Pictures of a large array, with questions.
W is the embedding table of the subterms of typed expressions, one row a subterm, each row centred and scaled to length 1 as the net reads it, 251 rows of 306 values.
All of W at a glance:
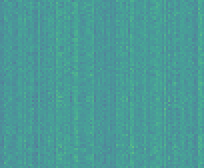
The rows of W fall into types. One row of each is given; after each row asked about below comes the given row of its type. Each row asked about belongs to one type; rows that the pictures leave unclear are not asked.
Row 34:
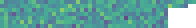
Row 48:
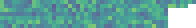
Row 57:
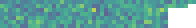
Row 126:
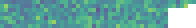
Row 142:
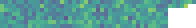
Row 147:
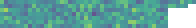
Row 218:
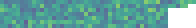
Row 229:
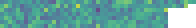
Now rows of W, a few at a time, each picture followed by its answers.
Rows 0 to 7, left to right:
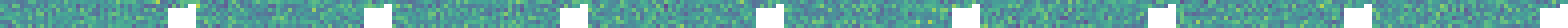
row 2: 126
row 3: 48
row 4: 48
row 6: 48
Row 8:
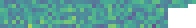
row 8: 34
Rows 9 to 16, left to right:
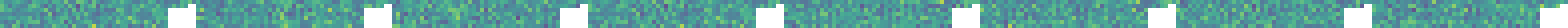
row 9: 48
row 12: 48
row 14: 142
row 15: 147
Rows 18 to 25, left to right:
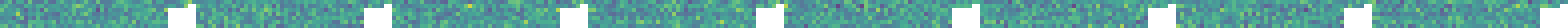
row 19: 57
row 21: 48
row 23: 218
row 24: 57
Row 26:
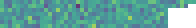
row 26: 218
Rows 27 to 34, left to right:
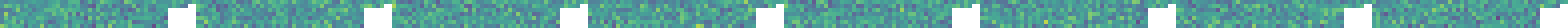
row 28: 229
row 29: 34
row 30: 218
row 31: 218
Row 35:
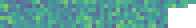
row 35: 126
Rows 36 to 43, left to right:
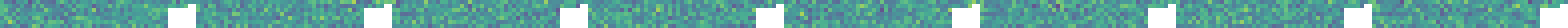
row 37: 218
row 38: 34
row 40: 142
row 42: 34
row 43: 48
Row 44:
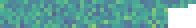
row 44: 147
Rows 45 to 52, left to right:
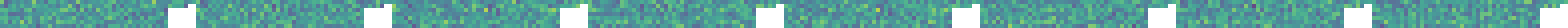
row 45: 34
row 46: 147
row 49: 57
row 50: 34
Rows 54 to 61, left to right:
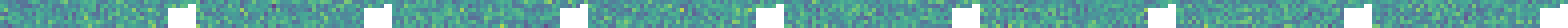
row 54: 126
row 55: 229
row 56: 218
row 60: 34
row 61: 57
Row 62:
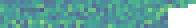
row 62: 218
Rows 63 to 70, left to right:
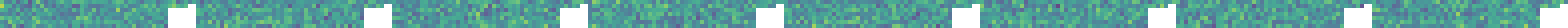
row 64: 142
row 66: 57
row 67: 34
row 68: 218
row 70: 48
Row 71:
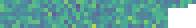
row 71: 48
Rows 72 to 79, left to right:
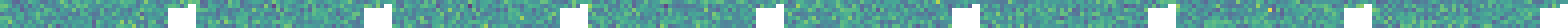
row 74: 218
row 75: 229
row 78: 142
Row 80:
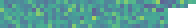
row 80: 147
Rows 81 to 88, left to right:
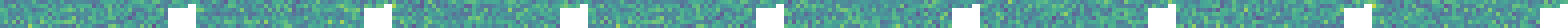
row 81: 34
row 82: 48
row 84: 34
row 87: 218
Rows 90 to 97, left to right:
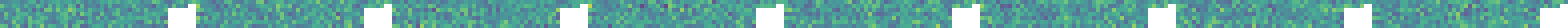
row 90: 57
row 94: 48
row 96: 229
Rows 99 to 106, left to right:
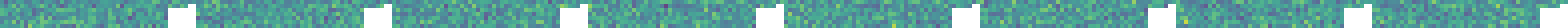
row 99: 142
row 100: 142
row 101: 57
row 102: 229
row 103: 229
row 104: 34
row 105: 147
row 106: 147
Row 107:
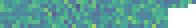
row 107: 48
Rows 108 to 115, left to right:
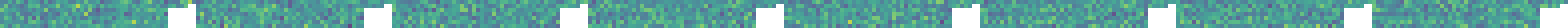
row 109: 57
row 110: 34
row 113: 34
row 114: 34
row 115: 48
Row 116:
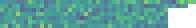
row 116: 218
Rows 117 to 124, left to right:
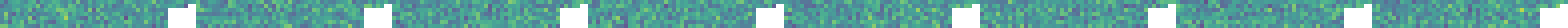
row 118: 48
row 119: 126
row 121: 126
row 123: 218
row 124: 126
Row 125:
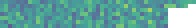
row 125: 126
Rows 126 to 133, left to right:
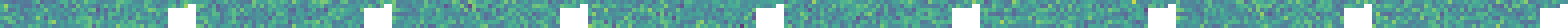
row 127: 229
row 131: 48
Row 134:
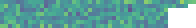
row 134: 218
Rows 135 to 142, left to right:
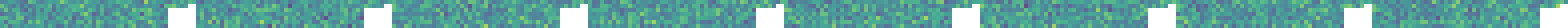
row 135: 57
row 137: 48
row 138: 218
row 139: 147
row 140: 218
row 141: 229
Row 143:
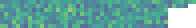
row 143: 57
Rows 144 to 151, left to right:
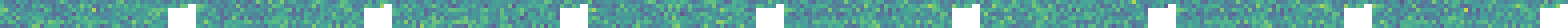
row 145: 142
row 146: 142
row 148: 142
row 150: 142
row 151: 142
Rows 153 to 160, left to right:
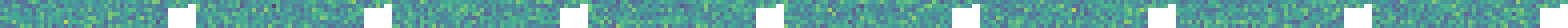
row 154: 218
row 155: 57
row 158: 57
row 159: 218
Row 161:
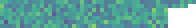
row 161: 147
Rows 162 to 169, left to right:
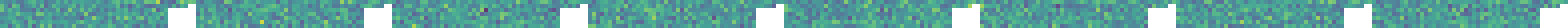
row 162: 218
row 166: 142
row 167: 229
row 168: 34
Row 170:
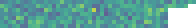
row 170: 57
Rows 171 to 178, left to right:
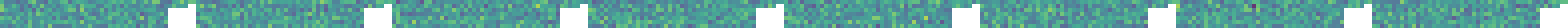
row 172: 126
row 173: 48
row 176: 57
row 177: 34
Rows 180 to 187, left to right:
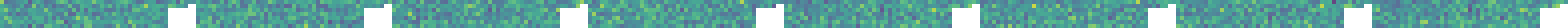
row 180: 147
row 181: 218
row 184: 126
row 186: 57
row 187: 126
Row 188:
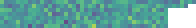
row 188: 147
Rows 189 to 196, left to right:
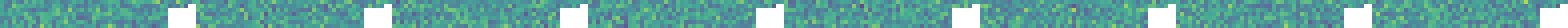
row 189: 218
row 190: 48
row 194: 57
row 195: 229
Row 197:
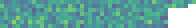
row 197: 57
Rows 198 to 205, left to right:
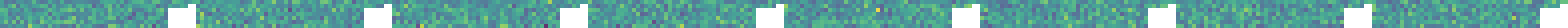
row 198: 34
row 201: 147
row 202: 142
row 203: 126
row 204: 57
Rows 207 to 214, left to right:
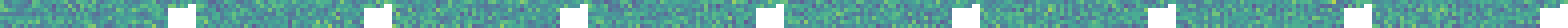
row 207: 48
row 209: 229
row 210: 218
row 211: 34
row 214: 57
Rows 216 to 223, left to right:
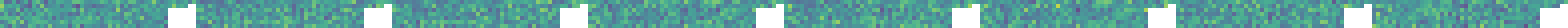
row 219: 229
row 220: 126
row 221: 229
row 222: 57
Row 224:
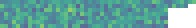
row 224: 57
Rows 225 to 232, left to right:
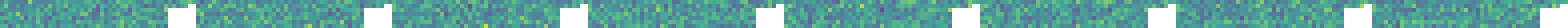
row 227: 48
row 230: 229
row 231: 142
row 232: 218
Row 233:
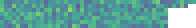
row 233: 147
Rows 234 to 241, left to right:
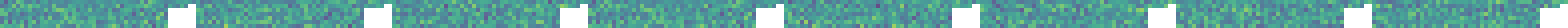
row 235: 34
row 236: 57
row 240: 57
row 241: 126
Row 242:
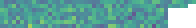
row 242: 34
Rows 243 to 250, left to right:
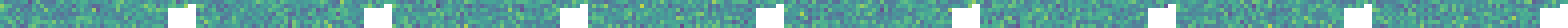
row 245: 218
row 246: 126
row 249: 48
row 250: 147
